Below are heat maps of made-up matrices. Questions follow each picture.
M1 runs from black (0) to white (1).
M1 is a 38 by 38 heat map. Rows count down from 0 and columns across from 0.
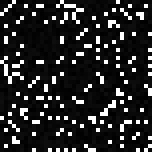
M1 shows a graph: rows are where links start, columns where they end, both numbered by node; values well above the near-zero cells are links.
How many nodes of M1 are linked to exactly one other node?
1
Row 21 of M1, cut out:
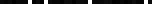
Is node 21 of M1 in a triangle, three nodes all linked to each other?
yes
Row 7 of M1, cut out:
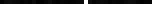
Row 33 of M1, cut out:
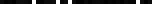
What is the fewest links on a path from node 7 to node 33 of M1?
5
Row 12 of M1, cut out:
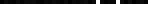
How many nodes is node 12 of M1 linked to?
3
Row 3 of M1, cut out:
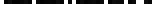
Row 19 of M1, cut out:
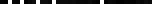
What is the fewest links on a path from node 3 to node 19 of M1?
4
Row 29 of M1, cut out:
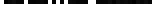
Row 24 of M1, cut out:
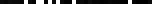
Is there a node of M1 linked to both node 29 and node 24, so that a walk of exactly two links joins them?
yes
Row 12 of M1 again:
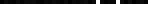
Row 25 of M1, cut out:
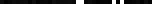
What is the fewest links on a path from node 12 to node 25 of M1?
4
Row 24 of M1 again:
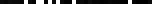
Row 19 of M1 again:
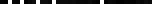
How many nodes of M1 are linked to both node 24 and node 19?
1
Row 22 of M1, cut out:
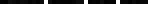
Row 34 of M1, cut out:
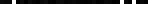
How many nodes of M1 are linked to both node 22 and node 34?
1
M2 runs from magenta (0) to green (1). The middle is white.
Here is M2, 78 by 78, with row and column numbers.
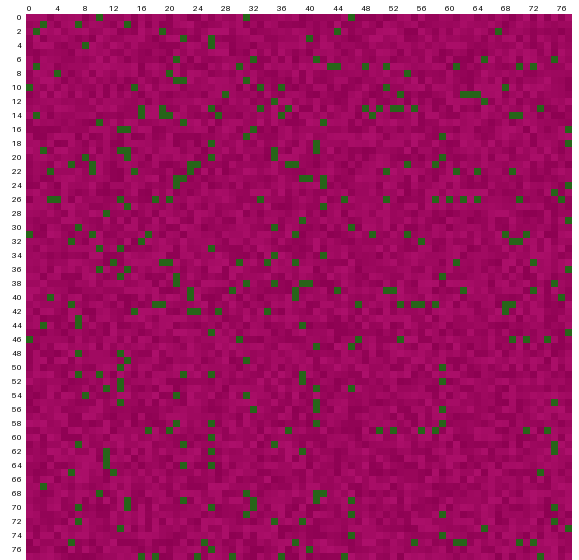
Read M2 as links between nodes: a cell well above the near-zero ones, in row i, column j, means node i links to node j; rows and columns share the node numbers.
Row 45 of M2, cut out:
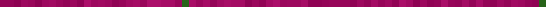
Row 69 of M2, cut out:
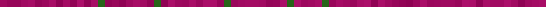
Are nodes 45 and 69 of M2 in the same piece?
yes
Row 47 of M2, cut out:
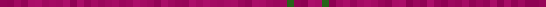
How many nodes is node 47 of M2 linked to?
2
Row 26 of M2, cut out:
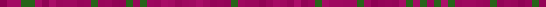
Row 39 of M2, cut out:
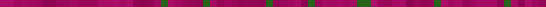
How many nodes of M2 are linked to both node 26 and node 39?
2
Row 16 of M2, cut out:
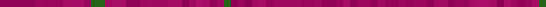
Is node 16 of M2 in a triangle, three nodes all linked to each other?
no
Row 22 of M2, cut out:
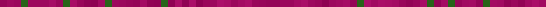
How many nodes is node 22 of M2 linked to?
8
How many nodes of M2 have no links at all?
3
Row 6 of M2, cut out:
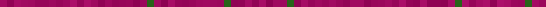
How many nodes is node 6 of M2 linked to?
5
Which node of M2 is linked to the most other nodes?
node 26
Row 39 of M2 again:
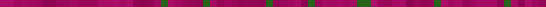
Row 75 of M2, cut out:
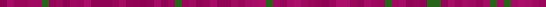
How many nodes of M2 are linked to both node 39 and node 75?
3
